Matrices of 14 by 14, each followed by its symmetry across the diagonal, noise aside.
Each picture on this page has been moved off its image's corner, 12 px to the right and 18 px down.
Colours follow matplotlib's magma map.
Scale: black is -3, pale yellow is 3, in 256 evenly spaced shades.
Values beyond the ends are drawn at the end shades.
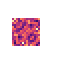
symmetric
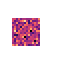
symmetric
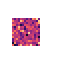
antisymmetric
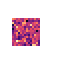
neither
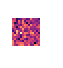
neither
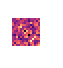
symmetric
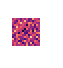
symmetric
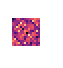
symmetric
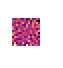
antisymmetric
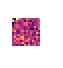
antisymmetric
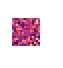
antisymmetric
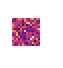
symmetric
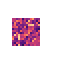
symmetric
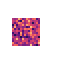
antisymmetric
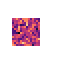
antisymmetric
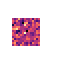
antisymmetric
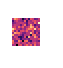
antisymmetric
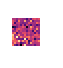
neither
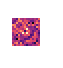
symmetric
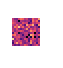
neither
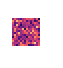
neither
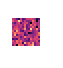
neither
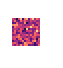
neither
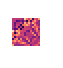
symmetric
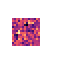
antisymmetric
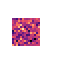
neither
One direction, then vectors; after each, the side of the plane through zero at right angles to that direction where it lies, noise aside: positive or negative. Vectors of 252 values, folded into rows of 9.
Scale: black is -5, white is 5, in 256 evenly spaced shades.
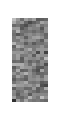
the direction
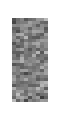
negative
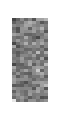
negative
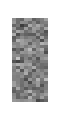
positive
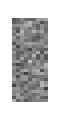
negative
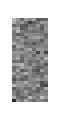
positive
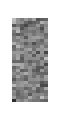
positive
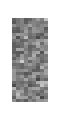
negative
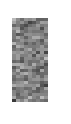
positive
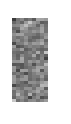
negative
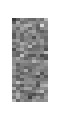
negative
